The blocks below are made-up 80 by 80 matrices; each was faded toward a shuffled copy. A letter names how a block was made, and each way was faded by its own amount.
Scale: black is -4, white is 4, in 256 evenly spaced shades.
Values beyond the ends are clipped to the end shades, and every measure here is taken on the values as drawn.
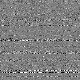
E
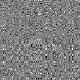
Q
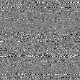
E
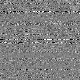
E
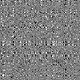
Q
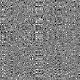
Q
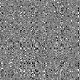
Q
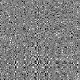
Q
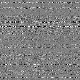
E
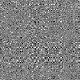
Q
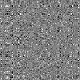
Q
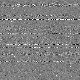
E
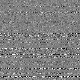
E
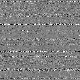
E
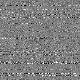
E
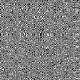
Q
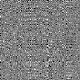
Q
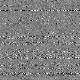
E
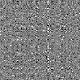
Q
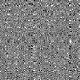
Q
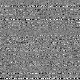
E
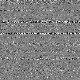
E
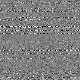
E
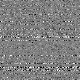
E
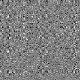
Q
